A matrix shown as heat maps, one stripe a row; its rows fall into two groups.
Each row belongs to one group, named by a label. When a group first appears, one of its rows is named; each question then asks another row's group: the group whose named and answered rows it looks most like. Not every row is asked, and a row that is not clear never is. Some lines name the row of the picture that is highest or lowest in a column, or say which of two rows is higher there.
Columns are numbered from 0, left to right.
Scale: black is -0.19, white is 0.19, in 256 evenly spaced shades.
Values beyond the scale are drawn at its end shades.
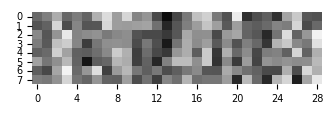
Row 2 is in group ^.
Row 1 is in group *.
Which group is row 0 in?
*
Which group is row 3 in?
^
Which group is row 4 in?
^
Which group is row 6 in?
^
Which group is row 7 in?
^
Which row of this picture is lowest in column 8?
7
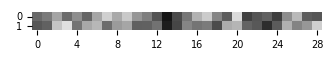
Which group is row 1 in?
^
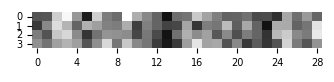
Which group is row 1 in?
^
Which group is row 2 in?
^
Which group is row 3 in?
*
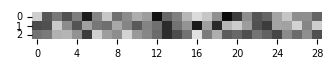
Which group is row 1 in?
^
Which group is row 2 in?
*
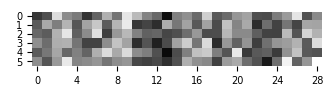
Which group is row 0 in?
*
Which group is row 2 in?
^
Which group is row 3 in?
^
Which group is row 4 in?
*
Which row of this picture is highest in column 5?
1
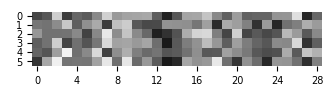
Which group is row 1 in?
^
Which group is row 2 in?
*
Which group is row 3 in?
*
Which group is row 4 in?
^
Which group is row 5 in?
*
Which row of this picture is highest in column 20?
2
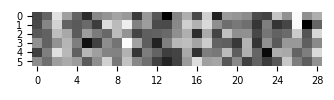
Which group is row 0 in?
^
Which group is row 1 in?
*
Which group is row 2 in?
^
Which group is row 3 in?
*
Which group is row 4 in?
^
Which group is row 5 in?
*
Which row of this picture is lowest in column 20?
3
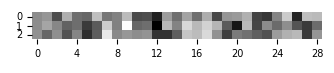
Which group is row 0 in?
^
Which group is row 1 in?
*
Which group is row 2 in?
*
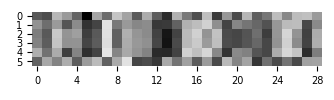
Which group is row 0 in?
^
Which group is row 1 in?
*
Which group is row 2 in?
*
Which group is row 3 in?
*
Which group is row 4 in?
*
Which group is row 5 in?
^
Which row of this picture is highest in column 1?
5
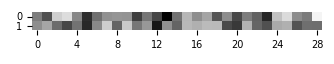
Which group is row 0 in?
^
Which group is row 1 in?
*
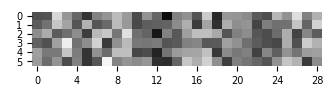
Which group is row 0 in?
^
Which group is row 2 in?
*
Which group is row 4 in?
^
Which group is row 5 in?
*
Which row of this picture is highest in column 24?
0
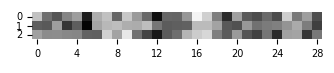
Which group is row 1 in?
*
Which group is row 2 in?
*
